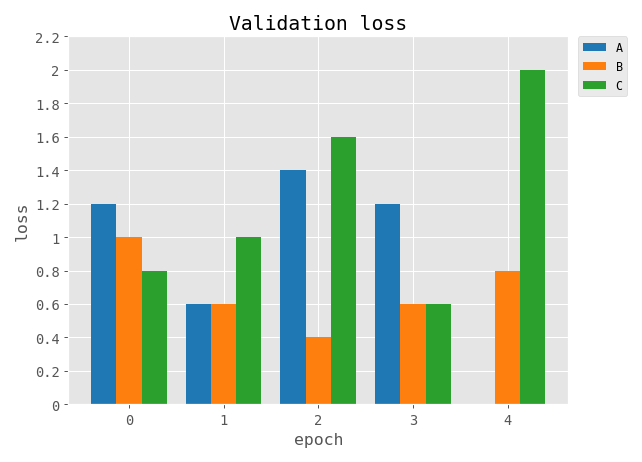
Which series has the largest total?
C
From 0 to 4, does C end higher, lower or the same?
higher
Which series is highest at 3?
A
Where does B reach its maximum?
0
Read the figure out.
Title: Validation loss
x-axis: epoch, ticks 0 1 2 3 4
y-axis: loss, ticks 0 0.2 0.4 0.6 0.8 1 1.2 1.4 1.6 1.8 2 2.2
Legend: A, B, C
Values:
A: 1.2 0.6 1.4 1.2 0
B: 1 0.6 0.4 0.6 0.8
C: 0.8 1 1.6 0.6 2
